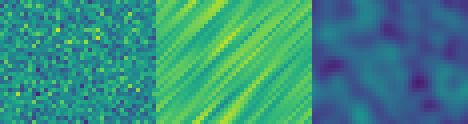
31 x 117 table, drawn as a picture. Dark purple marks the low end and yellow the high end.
It is made of 1 by 3 panels. Panel 1,1: middling, fine-grained, strong in contrast. Panel 1,2: high, slanting up to the right. Panel 1,3: low, blotchy.
